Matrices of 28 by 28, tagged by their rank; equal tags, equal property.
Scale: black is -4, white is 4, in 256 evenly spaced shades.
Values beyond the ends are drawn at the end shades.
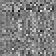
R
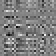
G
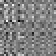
G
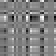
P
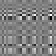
P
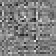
R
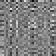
G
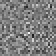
R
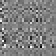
G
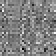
R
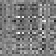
G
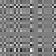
P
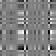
P
